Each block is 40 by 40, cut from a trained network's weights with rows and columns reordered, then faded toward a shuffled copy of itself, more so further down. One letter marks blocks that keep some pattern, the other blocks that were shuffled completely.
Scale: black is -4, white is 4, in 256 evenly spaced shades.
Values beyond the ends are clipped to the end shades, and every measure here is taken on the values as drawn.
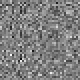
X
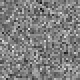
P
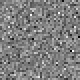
P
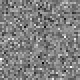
P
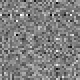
X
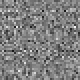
X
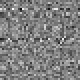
X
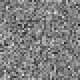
P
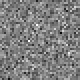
P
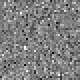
P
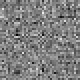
X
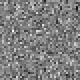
P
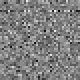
X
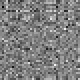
X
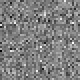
X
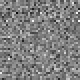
X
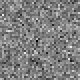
P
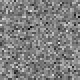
P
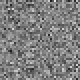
X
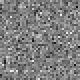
P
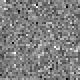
P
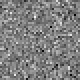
P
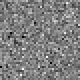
P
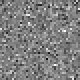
P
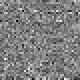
X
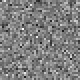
P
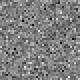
P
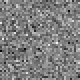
X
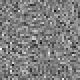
X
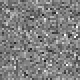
P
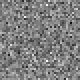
P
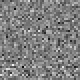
X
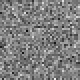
P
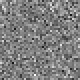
P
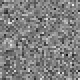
X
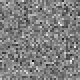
P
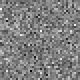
P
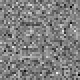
X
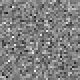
P
